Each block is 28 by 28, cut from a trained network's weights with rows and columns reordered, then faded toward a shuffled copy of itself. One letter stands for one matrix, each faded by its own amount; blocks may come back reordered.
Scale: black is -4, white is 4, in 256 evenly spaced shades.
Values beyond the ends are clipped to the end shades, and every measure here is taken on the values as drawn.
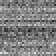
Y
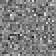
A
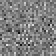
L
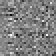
L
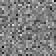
A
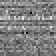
Y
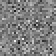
A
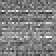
Y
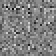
L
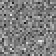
A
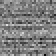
Y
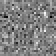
L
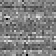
Y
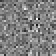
L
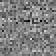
L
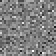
A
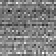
Y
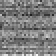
Y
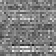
Y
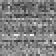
Y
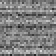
Y
